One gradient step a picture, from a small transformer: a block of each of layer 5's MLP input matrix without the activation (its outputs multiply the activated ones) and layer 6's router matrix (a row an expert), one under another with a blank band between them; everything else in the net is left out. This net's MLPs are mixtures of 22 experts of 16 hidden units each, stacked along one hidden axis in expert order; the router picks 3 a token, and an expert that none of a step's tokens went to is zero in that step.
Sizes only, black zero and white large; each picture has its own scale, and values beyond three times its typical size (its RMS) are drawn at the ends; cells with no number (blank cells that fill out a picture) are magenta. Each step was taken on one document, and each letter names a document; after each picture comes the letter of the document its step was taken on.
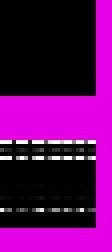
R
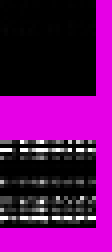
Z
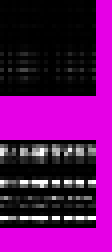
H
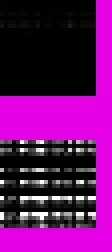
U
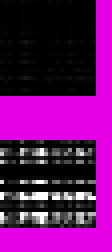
U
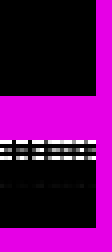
R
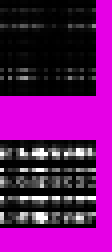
H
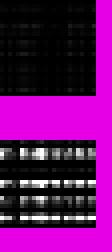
H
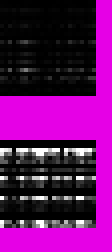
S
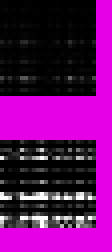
U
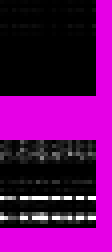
Z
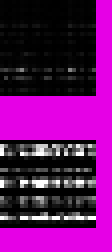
H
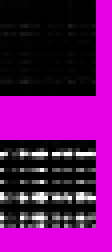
U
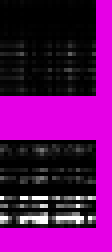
Z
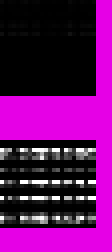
Z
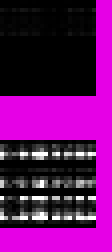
H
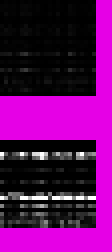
U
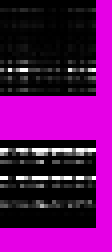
S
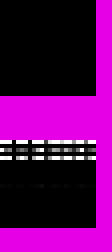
R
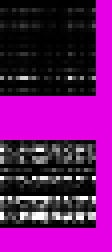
H
